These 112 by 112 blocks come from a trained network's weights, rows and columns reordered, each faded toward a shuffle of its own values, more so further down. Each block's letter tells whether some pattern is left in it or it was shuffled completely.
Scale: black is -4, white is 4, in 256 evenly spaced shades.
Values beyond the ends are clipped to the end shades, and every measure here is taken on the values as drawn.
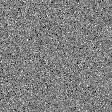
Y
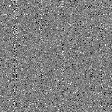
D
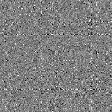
D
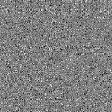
D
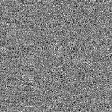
D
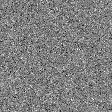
Y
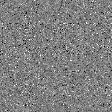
D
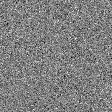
Y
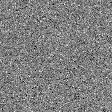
Y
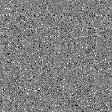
D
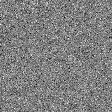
Y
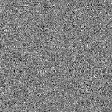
D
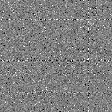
D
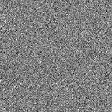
D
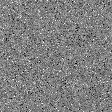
Y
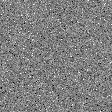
Y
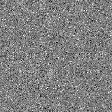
D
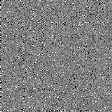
D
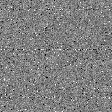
D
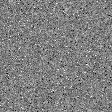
Y
